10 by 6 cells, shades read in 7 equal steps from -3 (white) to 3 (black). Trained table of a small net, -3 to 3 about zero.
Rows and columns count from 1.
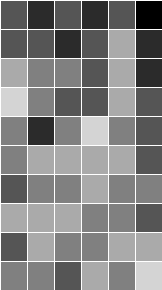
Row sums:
10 6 1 0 1 -3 0 -2 -2 -2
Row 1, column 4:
2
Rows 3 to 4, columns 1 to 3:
-1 0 0 / -2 0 1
